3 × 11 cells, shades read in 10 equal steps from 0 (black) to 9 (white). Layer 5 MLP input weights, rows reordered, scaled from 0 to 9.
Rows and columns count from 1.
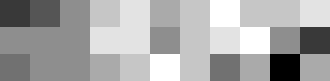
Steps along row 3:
up same up up up down down up down up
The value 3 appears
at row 1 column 2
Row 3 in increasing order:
0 4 4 5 5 6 6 6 7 7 9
